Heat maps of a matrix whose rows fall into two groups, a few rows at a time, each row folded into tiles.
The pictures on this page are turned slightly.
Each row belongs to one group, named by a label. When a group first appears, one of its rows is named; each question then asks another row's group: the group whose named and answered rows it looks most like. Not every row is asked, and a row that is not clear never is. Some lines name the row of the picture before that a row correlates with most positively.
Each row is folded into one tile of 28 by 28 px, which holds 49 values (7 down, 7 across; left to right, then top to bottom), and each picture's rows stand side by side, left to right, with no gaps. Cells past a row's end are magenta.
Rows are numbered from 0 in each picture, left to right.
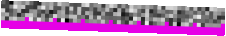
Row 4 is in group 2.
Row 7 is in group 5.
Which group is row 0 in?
5
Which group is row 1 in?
5
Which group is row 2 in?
2
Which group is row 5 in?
2
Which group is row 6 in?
2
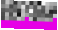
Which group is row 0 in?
2
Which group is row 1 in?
5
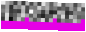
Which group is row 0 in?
2
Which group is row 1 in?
5
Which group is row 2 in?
2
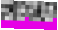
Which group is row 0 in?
2
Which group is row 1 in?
2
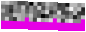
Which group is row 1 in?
5
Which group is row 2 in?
5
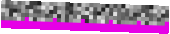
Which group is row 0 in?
2
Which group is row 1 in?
5
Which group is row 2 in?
2
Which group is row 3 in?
2
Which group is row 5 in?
5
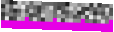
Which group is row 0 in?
2
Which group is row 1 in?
2
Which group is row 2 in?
5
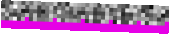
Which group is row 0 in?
5
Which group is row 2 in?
5
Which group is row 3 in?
2
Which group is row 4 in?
2
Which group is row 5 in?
5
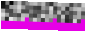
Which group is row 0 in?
5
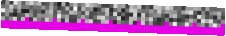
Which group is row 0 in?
5
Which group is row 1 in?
2
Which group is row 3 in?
2
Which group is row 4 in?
2
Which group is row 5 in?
5
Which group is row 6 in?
2
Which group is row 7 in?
2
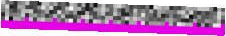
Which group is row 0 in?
2
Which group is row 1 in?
5
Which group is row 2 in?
5
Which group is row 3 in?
5
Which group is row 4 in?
2
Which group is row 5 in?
5
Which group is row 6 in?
5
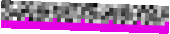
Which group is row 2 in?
2
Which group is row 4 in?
2
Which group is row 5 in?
5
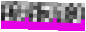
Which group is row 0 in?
2
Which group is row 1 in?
2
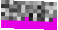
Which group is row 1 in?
2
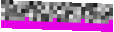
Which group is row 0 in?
5
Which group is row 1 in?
5
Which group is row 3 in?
5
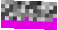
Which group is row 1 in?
5
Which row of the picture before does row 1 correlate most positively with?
3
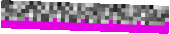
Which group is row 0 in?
5
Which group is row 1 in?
5
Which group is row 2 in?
5
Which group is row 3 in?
2
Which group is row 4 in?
5
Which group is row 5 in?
5
